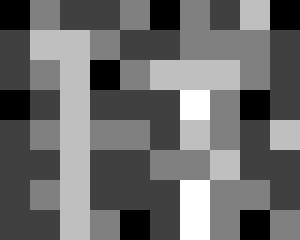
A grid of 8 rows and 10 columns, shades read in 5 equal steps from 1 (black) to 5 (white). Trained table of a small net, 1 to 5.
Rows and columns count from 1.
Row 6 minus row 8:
0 0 0 -1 1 1 -2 1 1 -1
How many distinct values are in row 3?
4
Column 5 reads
3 2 3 2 3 2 2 1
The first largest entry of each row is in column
9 2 3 7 3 3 7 7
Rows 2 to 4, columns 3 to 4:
4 3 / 4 1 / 4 2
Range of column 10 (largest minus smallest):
3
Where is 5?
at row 4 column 7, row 7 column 7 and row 8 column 7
